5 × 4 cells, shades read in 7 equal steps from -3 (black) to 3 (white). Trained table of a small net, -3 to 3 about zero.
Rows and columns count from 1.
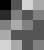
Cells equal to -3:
1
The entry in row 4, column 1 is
1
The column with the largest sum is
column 2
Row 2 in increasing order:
-2 -1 0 0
